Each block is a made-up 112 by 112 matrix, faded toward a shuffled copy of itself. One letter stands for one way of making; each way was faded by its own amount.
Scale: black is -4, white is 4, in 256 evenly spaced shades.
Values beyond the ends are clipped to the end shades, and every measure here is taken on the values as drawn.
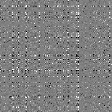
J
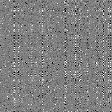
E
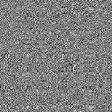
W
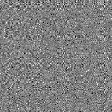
W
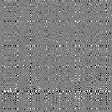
J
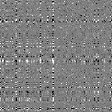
J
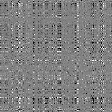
J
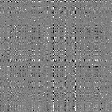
J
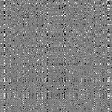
E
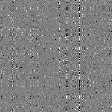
E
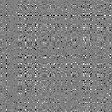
J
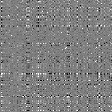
J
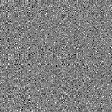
W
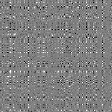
J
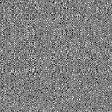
W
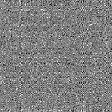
W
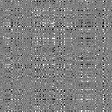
J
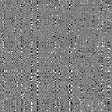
E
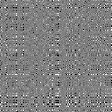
J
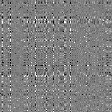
J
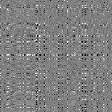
J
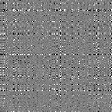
J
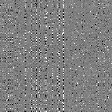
E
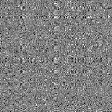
W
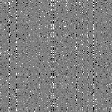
E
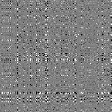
J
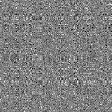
W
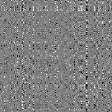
E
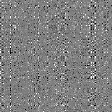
E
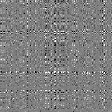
J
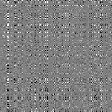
J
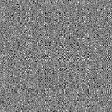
W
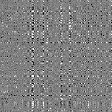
J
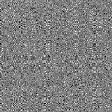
W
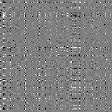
J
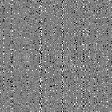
E
